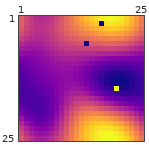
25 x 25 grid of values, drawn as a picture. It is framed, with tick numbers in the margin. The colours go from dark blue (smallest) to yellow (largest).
Lone odd cells: 3, 1 higher and 2 lower than their neighbours. Stripes: none. Calmest part: middle left. Ninth with the lowest average: middle right. Average level on the scale: 40%.
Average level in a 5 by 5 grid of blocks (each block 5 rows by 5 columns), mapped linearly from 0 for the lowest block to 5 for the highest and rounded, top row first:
23444
12222
11100
01321
22454
